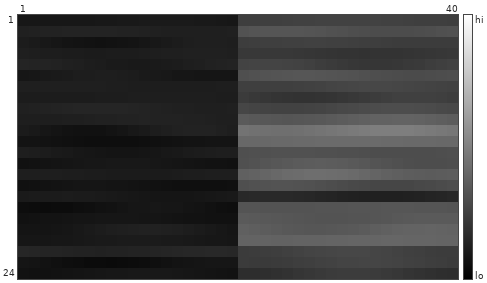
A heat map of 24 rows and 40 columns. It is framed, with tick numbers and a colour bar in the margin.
It is made of 1 by 2 panels. Panel 1,1: very low, streaked across, faint in contrast. Panel 1,2: low, streaked across.
